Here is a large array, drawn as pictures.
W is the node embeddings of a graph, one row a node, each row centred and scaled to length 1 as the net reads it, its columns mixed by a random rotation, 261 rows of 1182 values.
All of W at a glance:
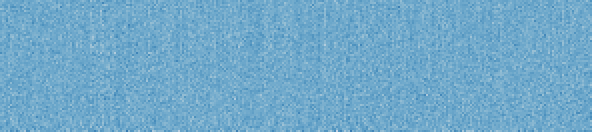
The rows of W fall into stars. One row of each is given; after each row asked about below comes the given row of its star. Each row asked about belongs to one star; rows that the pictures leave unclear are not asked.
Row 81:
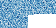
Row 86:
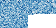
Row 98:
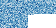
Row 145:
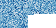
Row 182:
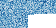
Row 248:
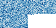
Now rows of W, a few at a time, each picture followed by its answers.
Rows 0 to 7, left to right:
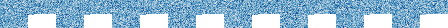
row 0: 182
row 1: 145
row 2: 145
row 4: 98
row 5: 248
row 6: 145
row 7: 182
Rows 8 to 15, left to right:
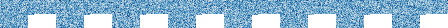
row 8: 248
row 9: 86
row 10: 248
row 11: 81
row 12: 145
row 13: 182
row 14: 145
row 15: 145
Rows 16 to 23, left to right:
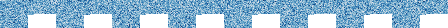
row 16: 248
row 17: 145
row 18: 81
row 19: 81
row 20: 145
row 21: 182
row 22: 145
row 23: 182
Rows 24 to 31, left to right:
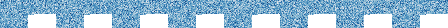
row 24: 145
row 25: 182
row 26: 86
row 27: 98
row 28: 81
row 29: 86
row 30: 182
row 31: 145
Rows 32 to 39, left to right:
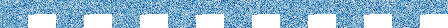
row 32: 248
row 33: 86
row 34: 86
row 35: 145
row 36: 86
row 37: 182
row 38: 248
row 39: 98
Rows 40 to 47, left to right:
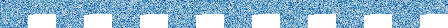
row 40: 86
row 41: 182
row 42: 98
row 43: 145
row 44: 182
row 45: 182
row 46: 145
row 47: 248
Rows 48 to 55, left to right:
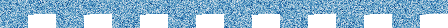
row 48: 81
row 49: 182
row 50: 81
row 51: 86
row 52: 248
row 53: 86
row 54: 81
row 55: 182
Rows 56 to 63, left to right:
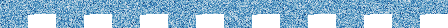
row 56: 182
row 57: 81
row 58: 81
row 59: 248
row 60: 98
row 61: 182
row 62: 145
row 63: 248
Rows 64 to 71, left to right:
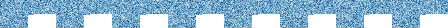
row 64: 86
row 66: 98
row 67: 145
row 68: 182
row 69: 81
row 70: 98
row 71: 81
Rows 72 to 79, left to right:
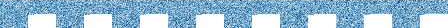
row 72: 98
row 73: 81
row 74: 98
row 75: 81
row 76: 98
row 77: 98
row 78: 86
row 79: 248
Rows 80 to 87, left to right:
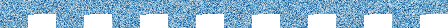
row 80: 182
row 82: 145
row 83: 98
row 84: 248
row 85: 86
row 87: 182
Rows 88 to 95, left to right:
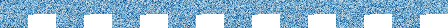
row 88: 86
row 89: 86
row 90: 86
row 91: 86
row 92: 86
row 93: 98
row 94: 98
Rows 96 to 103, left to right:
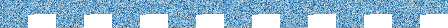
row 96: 86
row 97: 81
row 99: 145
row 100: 248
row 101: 182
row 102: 81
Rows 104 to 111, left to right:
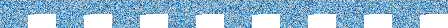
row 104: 182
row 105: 182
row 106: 182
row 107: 86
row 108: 98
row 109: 248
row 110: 248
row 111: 182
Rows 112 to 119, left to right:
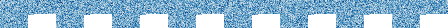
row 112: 98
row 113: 145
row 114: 86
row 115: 81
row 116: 145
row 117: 98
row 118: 248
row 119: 81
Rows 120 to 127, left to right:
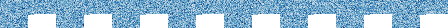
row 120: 86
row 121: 81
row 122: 81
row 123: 182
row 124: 248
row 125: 86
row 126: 145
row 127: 248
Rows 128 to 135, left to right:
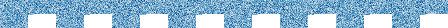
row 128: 98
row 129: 86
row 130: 248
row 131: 248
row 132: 98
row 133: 182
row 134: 248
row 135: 248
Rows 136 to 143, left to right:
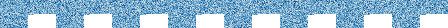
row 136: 86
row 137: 182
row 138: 182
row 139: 98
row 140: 81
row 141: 145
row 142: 182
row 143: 81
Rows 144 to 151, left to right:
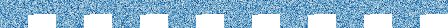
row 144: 81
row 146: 248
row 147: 248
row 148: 145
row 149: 248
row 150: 145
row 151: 86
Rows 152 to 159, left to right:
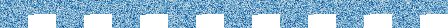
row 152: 81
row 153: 145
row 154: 81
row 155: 98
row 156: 81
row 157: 98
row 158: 248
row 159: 248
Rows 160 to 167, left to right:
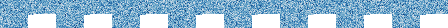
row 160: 86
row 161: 145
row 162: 248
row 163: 248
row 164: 98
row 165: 98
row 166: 182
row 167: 145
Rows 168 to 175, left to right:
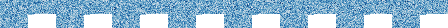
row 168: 248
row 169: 182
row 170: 182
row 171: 98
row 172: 248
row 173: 86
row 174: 248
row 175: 145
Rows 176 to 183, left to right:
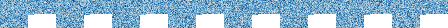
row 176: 81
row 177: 98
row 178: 248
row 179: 81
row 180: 145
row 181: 86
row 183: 81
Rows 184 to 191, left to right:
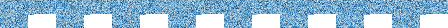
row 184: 98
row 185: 145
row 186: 86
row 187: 81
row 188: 98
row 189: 248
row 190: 248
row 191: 98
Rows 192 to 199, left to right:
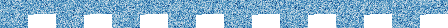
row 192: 145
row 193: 248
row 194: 98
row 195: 145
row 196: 145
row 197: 145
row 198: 145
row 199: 98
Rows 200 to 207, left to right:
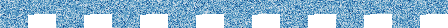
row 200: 248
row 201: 145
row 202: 98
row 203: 248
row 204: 248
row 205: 145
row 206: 182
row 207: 98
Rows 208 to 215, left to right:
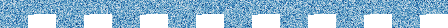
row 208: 98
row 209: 81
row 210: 182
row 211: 81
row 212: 145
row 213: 145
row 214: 248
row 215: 248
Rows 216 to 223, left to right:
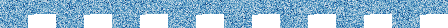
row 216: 98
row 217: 248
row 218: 86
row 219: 98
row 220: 81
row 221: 182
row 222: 145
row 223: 248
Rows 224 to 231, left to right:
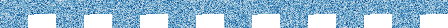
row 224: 98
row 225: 98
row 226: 145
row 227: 182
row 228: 98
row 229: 145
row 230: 248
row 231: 248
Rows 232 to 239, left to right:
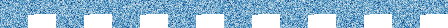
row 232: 145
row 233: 81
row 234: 81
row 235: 81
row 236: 86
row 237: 98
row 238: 81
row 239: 81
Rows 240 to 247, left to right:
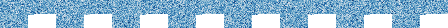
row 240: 98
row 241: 98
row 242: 81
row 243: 248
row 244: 86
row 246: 98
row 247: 86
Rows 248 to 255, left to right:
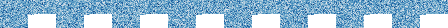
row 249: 98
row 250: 98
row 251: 86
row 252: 145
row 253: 182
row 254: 182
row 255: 182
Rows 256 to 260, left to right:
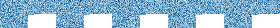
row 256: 182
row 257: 86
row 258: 248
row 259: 248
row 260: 248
